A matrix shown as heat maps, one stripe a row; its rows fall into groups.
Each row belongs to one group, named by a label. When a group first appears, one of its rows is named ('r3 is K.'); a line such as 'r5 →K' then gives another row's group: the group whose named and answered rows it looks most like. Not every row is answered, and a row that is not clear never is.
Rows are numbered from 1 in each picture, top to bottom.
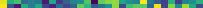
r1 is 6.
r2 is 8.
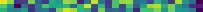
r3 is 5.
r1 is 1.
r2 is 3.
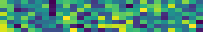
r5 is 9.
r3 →3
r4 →1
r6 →5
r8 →1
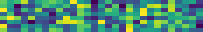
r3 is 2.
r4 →3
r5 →1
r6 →5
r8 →2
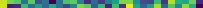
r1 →1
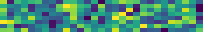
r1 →1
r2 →5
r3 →5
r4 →6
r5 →1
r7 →3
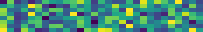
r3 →2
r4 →1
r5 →6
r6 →6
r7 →2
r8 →9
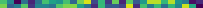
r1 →3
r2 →5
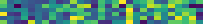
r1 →6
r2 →3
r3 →5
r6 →1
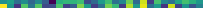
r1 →5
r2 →2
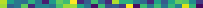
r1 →1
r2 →5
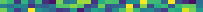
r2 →5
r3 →1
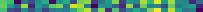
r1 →3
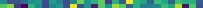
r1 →8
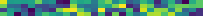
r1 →6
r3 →5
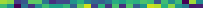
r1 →6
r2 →3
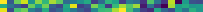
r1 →2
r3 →9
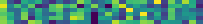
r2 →1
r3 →2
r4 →2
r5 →2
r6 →6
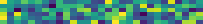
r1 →2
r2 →5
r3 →3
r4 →9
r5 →9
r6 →1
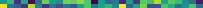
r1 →3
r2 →6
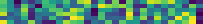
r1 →3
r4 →5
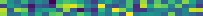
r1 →5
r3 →9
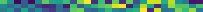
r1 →3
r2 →6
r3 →8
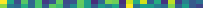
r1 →2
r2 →2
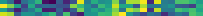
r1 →8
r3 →8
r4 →9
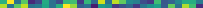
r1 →9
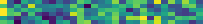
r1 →8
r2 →1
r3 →6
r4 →6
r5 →8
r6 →3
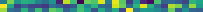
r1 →9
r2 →6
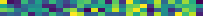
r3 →1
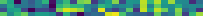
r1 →3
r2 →5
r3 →5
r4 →9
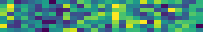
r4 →9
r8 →1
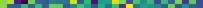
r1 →6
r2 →2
